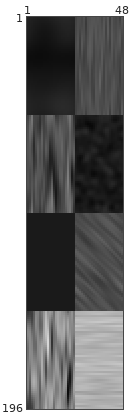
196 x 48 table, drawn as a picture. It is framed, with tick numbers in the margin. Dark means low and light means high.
The table splits into 4 rows of 2 panels. Panel 1,1: very low, smooth, faint in contrast. Panel 1,2: low, streaked downward, faint in contrast. Panel 2,1: low, streaked downward. Panel 2,2: very low, blotchy, faint in contrast. Panel 3,1: very low, flat. Panel 3,2: low, slanting down to the right, faint in contrast. Panel 4,1: middling, streaked downward, strong in contrast. Panel 4,2: high, streaked across, faint in contrast.
